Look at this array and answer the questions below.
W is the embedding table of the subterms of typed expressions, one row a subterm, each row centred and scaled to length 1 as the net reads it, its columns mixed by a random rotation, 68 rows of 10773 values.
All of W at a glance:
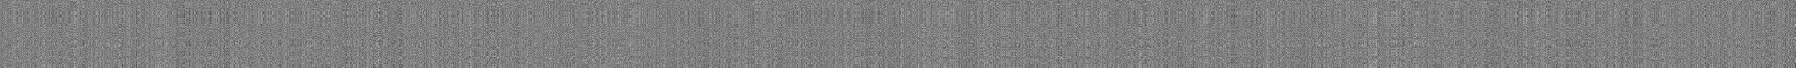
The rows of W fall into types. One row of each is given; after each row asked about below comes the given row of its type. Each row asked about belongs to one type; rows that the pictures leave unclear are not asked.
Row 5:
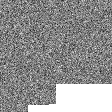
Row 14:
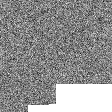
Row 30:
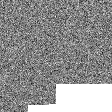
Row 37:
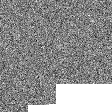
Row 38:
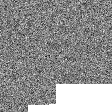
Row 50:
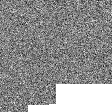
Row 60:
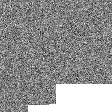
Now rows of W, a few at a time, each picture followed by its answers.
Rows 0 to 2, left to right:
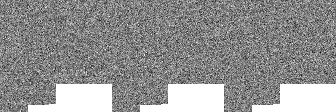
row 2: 5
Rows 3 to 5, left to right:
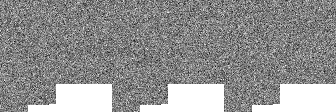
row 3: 38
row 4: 50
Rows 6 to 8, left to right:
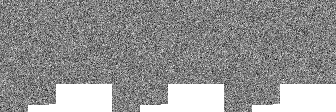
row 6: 30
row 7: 5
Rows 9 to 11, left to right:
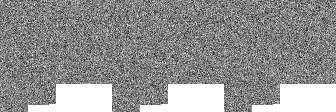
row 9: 38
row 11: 14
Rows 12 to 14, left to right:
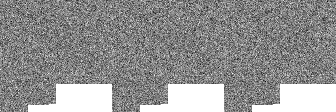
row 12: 14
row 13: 14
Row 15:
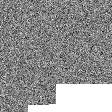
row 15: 30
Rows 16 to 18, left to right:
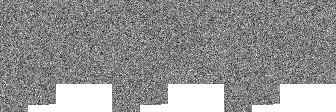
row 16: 30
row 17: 14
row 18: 38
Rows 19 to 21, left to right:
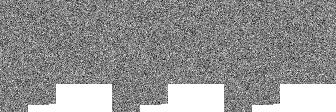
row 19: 14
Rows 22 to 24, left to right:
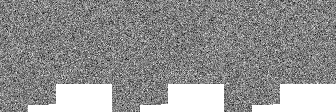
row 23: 14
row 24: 37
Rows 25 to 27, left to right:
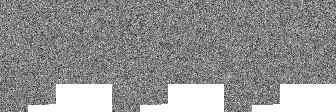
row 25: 37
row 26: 38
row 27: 30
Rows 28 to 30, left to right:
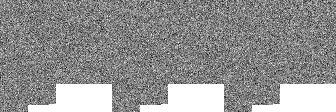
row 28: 5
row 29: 50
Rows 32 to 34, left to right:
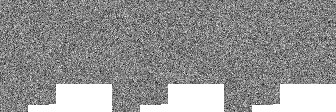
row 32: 5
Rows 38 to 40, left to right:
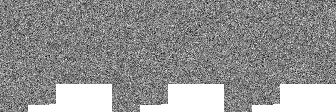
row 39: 60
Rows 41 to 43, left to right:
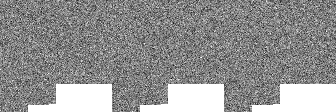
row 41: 14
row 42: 37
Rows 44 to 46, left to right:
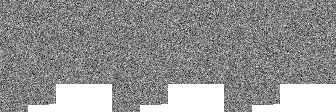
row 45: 60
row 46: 60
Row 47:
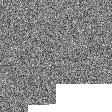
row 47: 30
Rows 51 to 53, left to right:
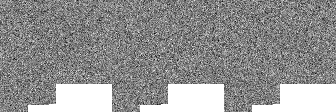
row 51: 14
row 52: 5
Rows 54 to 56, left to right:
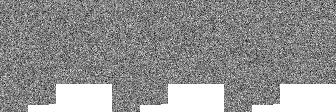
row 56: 50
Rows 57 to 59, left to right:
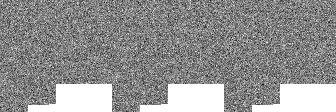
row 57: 30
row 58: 30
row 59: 37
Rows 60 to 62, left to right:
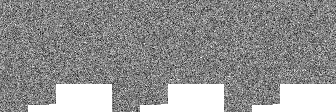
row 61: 37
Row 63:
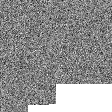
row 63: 5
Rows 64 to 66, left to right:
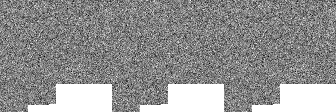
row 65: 30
